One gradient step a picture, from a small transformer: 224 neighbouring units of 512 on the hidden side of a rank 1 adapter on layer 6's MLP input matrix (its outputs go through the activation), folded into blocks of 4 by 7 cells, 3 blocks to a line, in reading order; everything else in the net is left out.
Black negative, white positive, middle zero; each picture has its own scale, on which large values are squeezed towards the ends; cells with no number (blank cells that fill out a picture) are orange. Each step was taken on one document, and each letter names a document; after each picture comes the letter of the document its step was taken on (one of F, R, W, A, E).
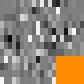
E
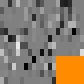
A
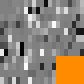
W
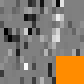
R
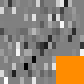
A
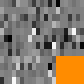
E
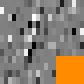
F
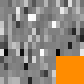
W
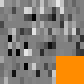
R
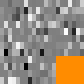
W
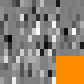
E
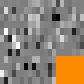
R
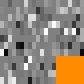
W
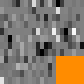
E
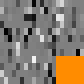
R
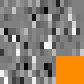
R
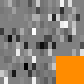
A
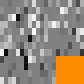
W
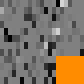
R
